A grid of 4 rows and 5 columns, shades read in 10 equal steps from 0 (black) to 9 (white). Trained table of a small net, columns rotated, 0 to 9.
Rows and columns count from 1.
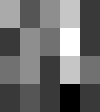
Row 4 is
2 3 2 0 2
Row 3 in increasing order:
2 4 4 5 7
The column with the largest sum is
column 4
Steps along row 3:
up down up down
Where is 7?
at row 1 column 4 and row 3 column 4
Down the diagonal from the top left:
6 5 2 0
